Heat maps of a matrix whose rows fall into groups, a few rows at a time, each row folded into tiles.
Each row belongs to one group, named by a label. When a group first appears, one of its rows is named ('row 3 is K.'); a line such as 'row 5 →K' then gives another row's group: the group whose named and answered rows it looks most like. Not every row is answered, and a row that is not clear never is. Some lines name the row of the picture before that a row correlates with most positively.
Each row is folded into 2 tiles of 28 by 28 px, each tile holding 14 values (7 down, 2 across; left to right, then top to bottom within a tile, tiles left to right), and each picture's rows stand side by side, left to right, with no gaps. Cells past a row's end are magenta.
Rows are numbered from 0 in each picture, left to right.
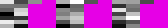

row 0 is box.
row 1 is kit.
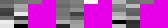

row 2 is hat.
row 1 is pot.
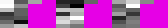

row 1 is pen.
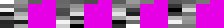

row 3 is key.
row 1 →box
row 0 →kit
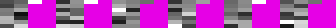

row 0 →pot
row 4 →pot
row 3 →box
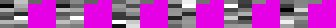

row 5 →key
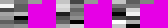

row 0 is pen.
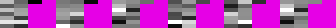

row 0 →box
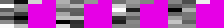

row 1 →hat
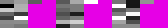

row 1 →pot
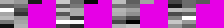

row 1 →box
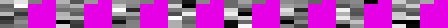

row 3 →pen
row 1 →hat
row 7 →hat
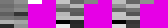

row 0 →pot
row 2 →hat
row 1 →hat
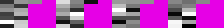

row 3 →box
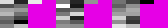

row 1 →pen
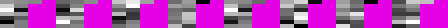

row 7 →pot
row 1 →key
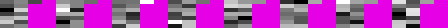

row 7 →box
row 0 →key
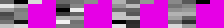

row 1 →key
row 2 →hat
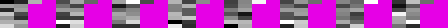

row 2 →kit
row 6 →pot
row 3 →hat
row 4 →pot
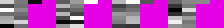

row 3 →key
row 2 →kit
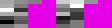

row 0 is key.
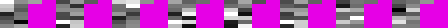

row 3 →box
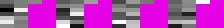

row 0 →key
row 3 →pot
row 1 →box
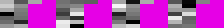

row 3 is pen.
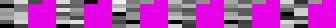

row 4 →hat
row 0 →kit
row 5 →box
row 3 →hat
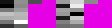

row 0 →kit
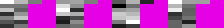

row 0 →kit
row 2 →kit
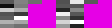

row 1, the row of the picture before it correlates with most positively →2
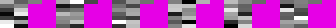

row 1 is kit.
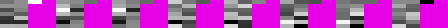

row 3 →hat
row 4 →hat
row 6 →box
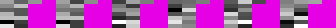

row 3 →key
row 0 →hat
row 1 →hat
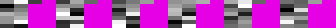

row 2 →box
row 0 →kit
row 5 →key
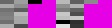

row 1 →hat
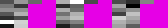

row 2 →pen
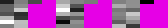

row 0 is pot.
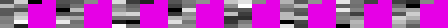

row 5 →hat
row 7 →pen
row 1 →key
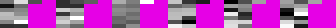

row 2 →pot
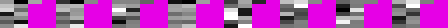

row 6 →key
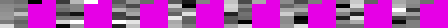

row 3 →pen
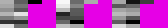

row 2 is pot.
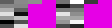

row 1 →kit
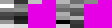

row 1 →hat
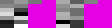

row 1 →hat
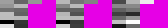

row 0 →hat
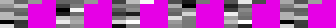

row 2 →pot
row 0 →hat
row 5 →hat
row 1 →key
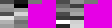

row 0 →pen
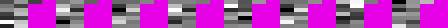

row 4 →pen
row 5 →key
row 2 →key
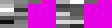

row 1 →kit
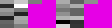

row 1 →hat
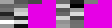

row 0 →box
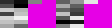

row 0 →pen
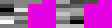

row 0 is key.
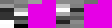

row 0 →box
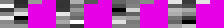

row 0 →pen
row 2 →key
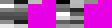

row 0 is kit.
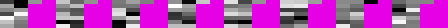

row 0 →pen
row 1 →hat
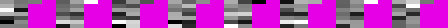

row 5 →pot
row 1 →pot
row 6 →pot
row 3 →hat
